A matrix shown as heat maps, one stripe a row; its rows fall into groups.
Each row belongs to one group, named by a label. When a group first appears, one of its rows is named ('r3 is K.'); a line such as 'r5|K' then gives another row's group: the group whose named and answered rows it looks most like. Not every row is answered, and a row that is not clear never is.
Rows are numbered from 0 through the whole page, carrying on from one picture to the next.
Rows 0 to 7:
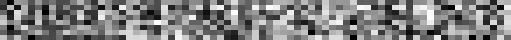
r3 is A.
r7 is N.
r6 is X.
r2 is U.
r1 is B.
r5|U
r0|U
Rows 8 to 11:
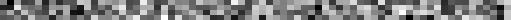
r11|X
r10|B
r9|B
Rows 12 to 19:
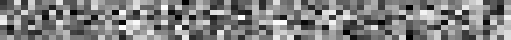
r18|N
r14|B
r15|A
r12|X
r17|X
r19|N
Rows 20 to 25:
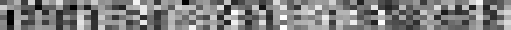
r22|A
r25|A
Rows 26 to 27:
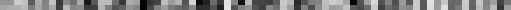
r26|U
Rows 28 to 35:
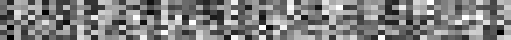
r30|U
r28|U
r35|A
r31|X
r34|X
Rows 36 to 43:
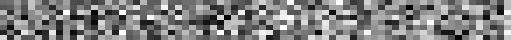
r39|N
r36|B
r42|B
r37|X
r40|U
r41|U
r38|A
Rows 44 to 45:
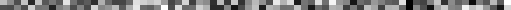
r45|X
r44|N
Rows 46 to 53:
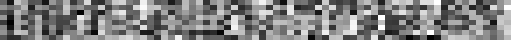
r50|U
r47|N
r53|X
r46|B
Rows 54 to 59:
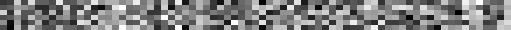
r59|X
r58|A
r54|X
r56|A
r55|B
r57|X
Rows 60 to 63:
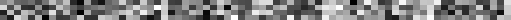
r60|B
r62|B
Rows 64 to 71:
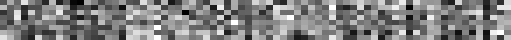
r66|X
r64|B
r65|N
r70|N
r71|N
